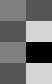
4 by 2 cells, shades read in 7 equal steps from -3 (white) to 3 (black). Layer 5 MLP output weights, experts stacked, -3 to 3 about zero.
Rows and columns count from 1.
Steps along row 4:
down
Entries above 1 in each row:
0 0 1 0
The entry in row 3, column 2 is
3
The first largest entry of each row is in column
2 1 2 1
